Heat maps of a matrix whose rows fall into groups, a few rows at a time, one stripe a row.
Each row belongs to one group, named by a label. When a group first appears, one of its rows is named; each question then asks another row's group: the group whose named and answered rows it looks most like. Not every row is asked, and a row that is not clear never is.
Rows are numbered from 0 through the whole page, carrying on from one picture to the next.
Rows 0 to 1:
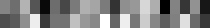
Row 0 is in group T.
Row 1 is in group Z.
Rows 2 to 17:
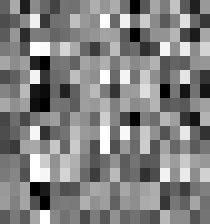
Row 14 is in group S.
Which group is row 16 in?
T
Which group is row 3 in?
Z
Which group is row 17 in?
S
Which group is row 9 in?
T
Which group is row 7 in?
Z
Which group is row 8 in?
T
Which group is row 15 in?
T
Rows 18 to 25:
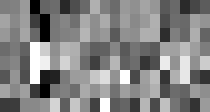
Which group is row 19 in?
T
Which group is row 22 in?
S
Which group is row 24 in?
T
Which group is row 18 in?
T
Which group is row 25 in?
Z
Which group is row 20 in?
T
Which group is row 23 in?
Z
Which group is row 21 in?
S
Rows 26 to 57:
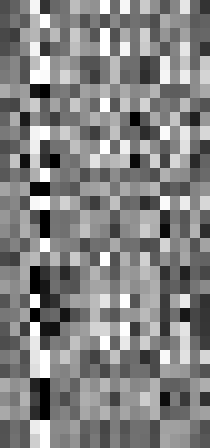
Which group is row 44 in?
Z
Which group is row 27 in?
S
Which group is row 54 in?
T
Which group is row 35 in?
S
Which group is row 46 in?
T
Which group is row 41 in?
T
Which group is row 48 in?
T
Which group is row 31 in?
S
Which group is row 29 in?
Z
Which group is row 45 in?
T
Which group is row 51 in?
S
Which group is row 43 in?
S
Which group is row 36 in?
Z
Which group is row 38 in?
S
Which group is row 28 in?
Z
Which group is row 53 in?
T
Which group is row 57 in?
S
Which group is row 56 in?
S
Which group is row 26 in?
Z
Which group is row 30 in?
S
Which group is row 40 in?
S
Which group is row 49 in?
Z
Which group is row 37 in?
Z
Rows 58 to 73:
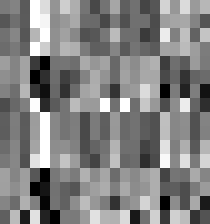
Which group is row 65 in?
Z
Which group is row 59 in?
S
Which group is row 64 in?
T
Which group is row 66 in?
S
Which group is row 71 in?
T
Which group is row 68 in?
S
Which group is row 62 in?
T
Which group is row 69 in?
S
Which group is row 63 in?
T
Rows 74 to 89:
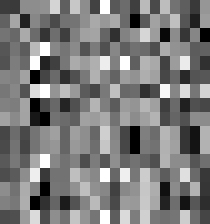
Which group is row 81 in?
T
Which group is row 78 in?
Z
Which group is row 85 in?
S
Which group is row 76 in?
T
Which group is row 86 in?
Z
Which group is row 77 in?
S
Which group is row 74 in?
Z
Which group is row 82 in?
T
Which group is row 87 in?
T
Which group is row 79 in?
T
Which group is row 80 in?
S
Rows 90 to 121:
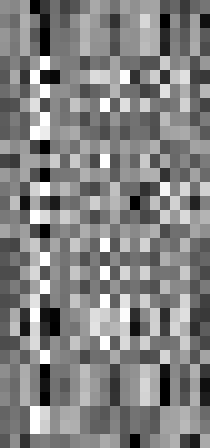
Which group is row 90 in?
T
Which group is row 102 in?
T
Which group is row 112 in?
Z
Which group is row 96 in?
S
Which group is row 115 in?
S
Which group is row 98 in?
S
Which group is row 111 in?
Z
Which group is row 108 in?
S
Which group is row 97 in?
Z
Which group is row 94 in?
S
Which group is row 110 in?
S
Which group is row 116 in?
T
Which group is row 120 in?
S
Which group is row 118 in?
T
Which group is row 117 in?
T
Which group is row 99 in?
S
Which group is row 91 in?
T
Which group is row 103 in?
S
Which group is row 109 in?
Z
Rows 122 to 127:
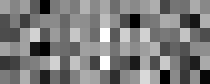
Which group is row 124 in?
Z
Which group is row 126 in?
Z
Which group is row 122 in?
T
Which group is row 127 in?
T
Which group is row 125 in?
T
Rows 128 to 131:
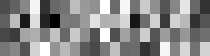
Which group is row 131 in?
S
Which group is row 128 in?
Z
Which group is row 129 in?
Z
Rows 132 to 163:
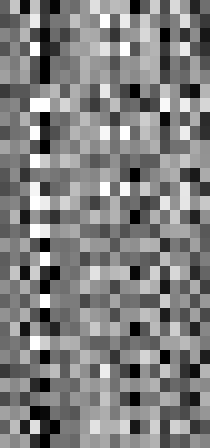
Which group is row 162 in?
Z
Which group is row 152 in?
T
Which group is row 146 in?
S
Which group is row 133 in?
Z
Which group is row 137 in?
T
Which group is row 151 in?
Z
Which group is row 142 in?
T
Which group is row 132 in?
Z
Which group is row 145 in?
Z
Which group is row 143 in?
S
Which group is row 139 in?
S
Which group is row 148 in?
S
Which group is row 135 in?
Z
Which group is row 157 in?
T
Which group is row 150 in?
S
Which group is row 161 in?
T
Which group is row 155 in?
Z
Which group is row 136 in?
T
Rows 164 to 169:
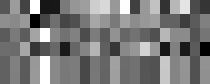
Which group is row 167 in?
T
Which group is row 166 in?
S
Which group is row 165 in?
T
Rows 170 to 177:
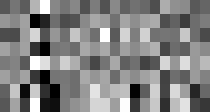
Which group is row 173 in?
T
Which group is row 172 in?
Z
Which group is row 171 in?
T
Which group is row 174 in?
S
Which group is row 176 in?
Z
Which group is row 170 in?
S
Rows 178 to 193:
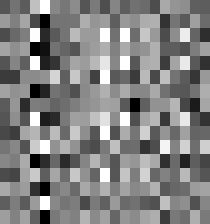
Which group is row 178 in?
S
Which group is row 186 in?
Z
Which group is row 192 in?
S
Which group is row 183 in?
Z
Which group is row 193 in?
T
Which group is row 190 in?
Z
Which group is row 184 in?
T
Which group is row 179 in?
T
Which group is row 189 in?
T
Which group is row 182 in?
Z
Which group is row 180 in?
Z
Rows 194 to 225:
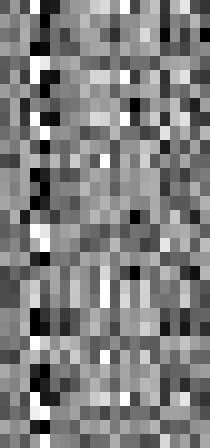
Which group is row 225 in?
S
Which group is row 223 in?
S
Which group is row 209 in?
Z
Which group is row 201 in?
Z
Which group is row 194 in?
Z
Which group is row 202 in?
Z
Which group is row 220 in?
T
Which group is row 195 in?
T
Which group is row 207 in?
T
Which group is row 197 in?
T
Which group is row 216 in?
T
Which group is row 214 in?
Z
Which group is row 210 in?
S
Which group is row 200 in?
T
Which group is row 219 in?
Z
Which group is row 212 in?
T
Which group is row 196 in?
T
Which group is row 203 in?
S
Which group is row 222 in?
Z
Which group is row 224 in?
T
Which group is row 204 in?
T
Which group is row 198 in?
S
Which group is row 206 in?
T
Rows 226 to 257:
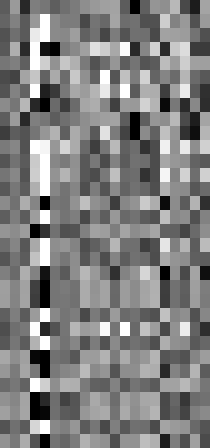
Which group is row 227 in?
S
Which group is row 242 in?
T
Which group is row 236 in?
S
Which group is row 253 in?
S
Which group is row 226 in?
Z
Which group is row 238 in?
S
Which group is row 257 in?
T
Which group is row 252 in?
T
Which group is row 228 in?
S
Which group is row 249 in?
Z
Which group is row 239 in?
S
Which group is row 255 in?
T
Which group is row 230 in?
S
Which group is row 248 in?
S
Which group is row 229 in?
Z
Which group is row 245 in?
T
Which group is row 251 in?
T
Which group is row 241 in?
S
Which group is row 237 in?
S
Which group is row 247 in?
T
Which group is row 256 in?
S
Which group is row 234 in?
Z
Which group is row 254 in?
T
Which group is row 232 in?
Z
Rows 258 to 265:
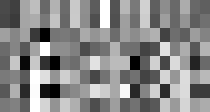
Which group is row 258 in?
Z
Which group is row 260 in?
T
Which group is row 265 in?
S
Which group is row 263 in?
S
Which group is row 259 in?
Z
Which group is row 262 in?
Z
